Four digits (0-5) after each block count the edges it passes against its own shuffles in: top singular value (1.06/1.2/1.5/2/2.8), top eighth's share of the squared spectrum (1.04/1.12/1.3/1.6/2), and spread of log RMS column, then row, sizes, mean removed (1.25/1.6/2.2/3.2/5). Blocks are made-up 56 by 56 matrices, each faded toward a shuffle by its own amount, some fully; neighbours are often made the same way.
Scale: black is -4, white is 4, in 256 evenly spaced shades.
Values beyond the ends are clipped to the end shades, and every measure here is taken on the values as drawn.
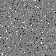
0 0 0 0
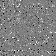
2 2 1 1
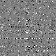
2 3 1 2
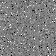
0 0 0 0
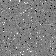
0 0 0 0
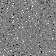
1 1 0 0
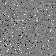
0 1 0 0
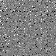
1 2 2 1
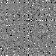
2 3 2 2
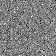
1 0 0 0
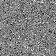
0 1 0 0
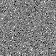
2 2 1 0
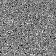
1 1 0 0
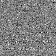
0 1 0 2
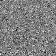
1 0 0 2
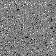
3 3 1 1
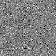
3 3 1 1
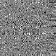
3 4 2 2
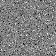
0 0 0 0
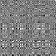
4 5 3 3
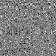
3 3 1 1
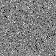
0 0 0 0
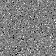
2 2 0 0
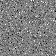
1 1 0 0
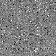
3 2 0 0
